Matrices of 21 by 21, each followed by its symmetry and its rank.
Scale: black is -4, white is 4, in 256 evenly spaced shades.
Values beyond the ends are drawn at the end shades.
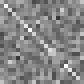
symmetric, full rank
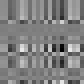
neither, rank one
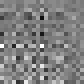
neither, rank three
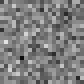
neither, full rank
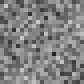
symmetric, full rank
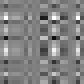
neither, rank one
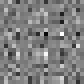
neither, rank three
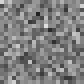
neither, full rank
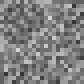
symmetric, full rank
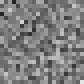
symmetric, full rank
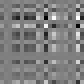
neither, rank one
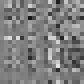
neither, rank three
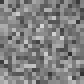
neither, full rank
